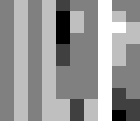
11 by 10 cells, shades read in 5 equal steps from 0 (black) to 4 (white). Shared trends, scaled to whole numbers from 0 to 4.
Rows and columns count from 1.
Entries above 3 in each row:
1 1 2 1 1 1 1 1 1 1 1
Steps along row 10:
up down up same down up up down same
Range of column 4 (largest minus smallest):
0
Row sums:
23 24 26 24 24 24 24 24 23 23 22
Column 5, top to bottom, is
1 0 0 0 1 1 2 2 2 3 3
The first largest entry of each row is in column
8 8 8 8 8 8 8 8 8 8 8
